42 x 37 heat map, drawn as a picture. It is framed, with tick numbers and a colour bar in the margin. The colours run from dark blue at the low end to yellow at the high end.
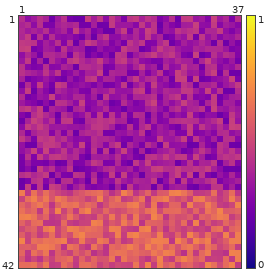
On average the colour sits 40% of the way up the scale. No regular stripes run through it. The bottom part is higher, past a seam about 70% of the way down.
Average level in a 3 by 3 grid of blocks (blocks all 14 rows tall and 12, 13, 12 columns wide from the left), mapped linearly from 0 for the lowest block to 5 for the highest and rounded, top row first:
0 0 0 | 0 0 0 | 5 5 5
